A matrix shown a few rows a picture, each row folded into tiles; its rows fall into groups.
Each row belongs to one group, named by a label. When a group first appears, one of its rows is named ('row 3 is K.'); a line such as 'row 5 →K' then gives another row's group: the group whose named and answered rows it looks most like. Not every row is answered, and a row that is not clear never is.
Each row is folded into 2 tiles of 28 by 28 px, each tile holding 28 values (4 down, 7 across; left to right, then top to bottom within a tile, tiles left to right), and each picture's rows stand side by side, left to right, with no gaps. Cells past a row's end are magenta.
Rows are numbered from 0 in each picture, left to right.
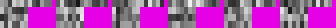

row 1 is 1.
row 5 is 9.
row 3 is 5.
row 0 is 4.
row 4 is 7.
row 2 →9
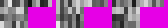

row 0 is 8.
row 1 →5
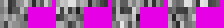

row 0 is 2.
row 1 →4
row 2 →2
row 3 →7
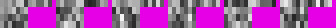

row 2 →2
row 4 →1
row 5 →8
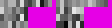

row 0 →8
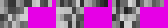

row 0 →7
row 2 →7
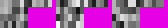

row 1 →4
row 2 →7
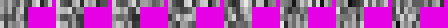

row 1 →5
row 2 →5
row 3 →7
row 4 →7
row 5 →9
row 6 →9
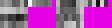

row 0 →5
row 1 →9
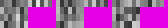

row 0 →9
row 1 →9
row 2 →4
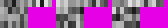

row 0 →9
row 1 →4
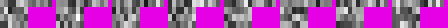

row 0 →2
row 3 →1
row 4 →7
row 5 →4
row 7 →2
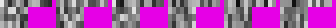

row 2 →7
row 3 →9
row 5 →9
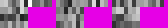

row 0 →5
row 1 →9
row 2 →1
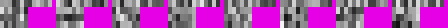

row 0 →8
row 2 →2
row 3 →1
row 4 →1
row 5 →4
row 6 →4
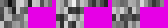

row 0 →7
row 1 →4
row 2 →5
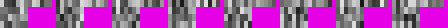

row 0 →7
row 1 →1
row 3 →9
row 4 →1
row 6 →2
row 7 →5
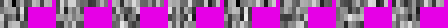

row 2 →2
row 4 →8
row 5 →1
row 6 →7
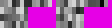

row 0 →8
